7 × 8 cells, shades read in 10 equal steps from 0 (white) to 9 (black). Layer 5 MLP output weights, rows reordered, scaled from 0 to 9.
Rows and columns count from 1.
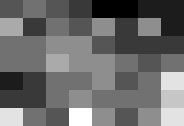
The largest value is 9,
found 2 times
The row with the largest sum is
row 1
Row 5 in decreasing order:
8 7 6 5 5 5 4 1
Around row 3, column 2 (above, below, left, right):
7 5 5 4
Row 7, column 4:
0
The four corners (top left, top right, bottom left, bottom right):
6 8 1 1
